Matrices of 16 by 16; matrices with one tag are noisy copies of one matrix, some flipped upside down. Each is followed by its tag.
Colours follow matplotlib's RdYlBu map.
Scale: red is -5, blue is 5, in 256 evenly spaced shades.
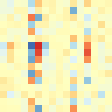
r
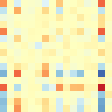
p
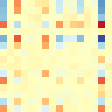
p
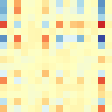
p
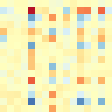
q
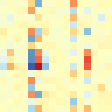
r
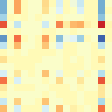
p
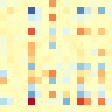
q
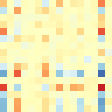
p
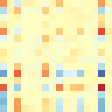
p
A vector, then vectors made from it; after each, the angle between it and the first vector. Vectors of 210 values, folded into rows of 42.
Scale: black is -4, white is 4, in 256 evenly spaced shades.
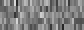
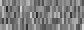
orthogonal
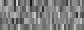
partly opposed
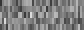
partly aligned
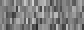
partly aligned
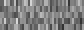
nearly parallel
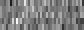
partly aligned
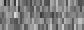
nearly opposite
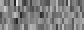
nearly opposite
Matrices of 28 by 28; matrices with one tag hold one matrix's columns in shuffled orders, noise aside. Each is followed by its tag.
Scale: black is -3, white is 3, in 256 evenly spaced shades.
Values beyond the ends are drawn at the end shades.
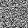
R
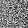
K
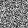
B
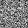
B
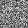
B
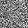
R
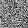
K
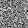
B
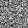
B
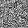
K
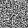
K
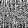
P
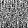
P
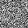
B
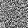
R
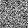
B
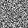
R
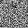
K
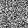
B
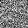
B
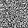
R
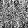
P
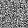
K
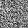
B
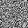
R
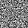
R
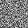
R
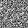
B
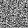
K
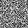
B
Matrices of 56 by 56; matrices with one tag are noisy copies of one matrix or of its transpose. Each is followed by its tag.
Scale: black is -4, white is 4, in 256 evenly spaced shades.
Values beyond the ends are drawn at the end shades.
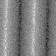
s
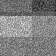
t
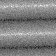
s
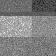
t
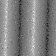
s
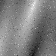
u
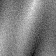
u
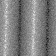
s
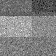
t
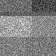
t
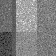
t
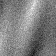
u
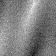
u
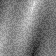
u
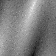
u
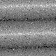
s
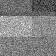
t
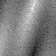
u
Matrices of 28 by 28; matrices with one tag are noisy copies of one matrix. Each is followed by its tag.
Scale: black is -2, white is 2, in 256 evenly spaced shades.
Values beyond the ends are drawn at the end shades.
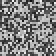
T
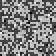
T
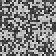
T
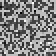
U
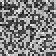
U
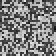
T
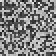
U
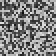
U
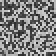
U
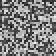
T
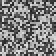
T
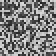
U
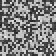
T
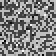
U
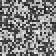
T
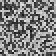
U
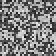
T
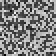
U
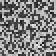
U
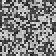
T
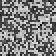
T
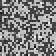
T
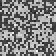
T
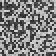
U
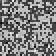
T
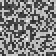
U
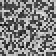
U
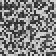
U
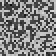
U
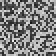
U
